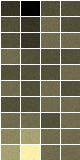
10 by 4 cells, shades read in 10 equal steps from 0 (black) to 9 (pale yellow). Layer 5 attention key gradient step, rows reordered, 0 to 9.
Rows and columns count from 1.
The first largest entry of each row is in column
3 3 3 1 4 1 3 1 2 2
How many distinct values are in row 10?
3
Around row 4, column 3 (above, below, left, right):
4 3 3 3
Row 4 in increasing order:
3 3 3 4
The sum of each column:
37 35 36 36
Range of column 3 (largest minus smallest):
1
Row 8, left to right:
4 4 3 4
